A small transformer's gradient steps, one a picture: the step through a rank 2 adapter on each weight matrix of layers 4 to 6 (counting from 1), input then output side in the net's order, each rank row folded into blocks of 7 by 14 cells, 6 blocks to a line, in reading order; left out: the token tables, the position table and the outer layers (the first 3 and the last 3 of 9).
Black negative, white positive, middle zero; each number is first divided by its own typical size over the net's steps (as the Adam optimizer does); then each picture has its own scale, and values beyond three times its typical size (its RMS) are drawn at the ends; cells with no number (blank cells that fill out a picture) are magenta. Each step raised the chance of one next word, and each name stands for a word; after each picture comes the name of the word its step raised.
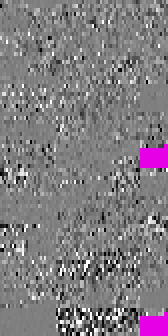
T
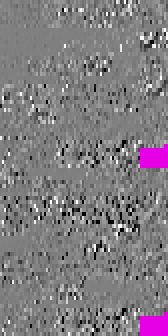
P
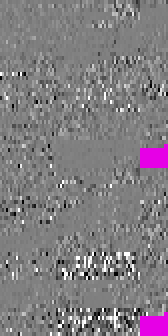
T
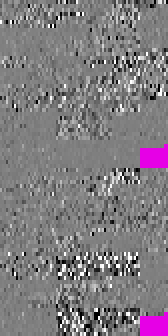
T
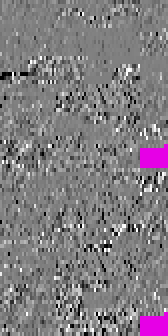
P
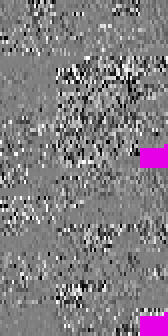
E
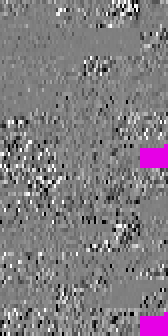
P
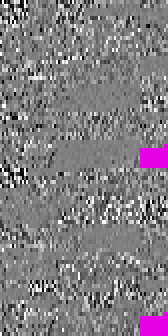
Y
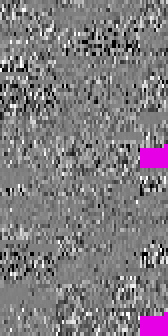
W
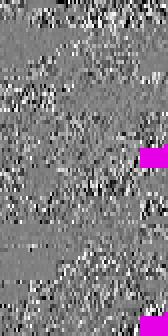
Y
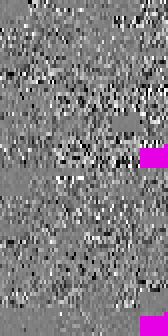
E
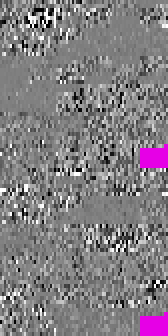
E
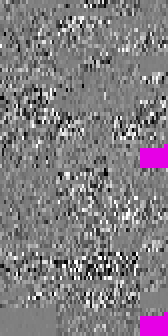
Y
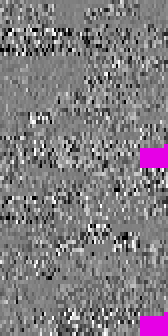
W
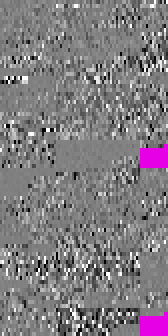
T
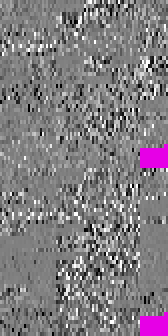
Y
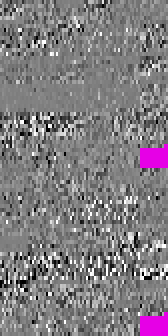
Y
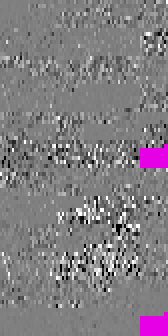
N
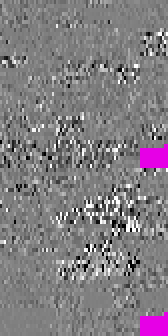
N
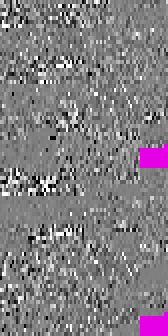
Y
